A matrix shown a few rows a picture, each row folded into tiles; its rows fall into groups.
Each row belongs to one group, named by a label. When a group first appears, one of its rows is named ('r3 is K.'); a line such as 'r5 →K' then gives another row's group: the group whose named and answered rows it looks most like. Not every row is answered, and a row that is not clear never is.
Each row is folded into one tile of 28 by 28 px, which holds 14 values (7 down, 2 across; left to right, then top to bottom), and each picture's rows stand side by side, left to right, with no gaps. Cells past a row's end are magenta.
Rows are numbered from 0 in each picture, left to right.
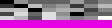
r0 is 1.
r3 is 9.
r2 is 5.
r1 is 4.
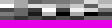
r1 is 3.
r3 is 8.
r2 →3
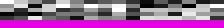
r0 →8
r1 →8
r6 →1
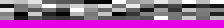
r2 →3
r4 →8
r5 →4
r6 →4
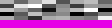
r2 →5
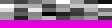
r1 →5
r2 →8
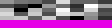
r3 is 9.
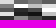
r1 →3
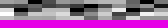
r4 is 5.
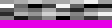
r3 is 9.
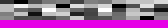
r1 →3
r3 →3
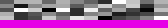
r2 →5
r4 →8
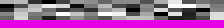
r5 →5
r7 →4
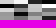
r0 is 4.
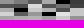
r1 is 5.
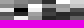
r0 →5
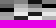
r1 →1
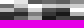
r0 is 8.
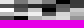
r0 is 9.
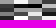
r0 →4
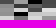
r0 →5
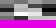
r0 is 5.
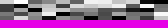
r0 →4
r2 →8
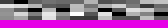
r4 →3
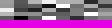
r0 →9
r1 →4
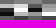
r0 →3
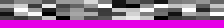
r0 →3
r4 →1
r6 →3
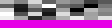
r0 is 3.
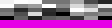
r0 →8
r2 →3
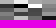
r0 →4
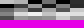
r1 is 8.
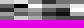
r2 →3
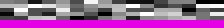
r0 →3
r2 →9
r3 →8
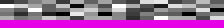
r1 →5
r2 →1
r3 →5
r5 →4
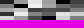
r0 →1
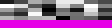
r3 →9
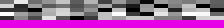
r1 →4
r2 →9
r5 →1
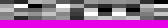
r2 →9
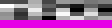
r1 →9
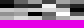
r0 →1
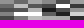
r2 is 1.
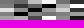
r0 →5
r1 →4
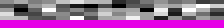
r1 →3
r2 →4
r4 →1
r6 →3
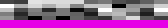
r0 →9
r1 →8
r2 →8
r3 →3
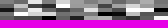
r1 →9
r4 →3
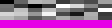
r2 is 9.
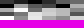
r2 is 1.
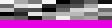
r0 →8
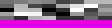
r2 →3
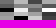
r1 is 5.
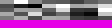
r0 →4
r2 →9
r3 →3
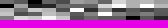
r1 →1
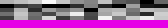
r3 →4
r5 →1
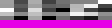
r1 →9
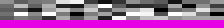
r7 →5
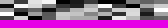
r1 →8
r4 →1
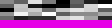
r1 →9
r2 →1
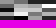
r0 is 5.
